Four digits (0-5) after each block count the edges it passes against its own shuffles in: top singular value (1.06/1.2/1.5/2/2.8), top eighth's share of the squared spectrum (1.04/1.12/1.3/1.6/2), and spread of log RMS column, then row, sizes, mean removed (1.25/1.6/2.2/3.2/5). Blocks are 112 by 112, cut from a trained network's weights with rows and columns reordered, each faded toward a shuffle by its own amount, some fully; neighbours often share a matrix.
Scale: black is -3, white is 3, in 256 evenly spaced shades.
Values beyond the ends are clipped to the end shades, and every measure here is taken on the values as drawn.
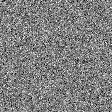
1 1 0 0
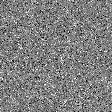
0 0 0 0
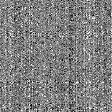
4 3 2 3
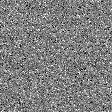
0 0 0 0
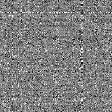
3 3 3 1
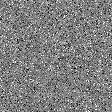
0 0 0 0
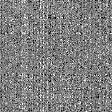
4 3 2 3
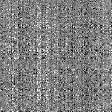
4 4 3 3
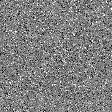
0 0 0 0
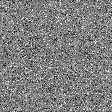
0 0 0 0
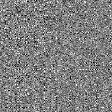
3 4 3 2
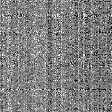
4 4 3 3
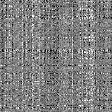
4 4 3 4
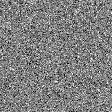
2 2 1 0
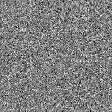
3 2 1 0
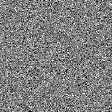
3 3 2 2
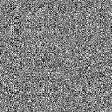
4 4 3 2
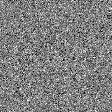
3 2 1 0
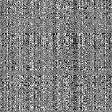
4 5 3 4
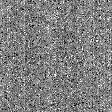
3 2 1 1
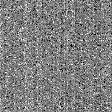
3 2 1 2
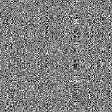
4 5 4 3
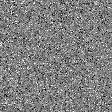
1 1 0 0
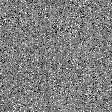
1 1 0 0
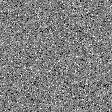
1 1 0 0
